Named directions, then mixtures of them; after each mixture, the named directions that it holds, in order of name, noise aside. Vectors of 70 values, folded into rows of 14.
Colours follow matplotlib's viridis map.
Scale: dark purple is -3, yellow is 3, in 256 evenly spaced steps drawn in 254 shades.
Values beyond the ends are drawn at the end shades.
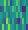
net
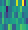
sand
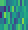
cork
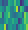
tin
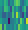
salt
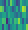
net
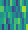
net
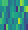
tin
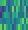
cork, salt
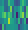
salt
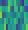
cork, tin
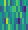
net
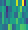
sand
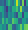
sand, tin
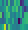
net, tin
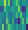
net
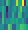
sand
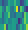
tin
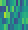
cork, sand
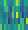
net, salt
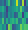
sand, tin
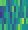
cork, salt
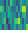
net
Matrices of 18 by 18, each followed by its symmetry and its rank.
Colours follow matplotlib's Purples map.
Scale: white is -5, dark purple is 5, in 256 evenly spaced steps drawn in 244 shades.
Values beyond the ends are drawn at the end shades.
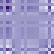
symmetric, rank one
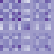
symmetric, rank two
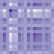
symmetric, rank one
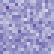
neither, full rank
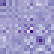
symmetric, rank three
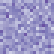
neither, full rank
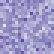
neither, full rank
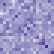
symmetric, full rank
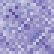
symmetric, full rank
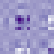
symmetric, rank two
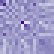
symmetric, rank three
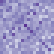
symmetric, full rank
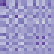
symmetric, rank two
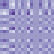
symmetric, rank one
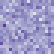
neither, full rank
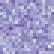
neither, full rank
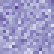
neither, full rank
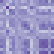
symmetric, rank three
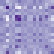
symmetric, rank two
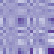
symmetric, rank two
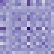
symmetric, rank three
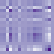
symmetric, rank one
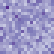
symmetric, full rank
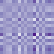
symmetric, rank one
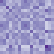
symmetric, rank three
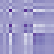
symmetric, rank one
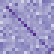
symmetric, full rank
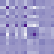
symmetric, rank two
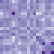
symmetric, rank three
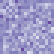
symmetric, full rank
